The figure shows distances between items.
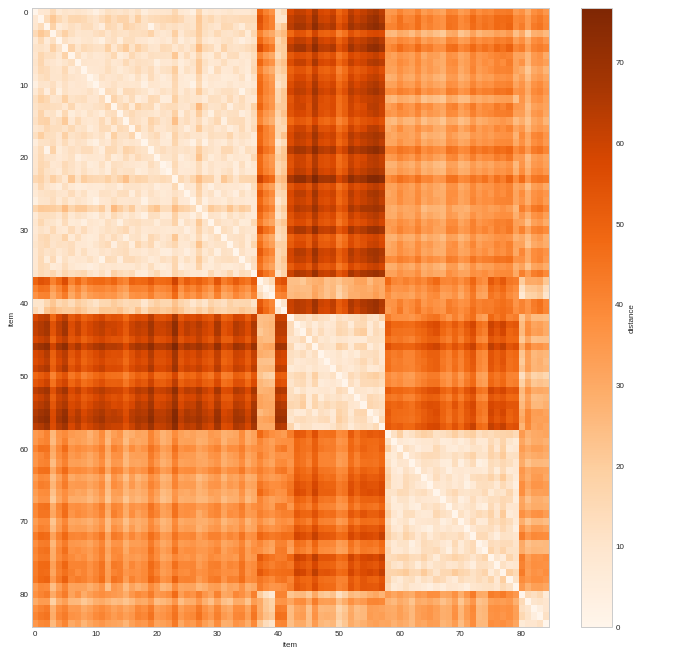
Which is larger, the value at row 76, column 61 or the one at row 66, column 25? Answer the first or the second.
the second
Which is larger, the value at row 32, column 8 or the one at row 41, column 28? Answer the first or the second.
the second
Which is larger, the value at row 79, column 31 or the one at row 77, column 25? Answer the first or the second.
the second
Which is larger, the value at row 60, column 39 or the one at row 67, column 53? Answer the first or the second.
the second
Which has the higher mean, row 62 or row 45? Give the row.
45
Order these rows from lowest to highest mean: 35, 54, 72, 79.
35, 79, 72, 54
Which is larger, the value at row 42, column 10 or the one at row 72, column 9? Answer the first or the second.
the first
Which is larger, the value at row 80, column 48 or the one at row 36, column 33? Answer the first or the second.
the first
